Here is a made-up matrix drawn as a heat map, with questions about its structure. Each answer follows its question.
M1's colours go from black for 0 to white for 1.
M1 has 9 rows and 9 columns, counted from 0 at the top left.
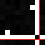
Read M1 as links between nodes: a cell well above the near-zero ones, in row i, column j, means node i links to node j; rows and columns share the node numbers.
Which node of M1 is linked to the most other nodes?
node 7
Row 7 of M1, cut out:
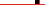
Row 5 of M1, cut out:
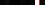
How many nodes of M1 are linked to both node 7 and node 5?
0
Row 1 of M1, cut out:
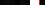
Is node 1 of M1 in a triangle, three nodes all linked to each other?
yes
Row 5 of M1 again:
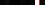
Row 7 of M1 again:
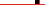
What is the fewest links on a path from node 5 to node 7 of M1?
1
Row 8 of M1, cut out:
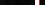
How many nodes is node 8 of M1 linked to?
1
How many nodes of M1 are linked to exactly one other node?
6
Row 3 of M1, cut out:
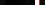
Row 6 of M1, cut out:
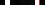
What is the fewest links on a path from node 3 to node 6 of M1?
2
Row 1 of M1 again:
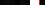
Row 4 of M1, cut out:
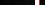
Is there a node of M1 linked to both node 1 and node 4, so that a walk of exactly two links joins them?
yes
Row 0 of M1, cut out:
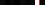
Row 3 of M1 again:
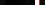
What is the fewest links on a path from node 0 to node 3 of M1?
2
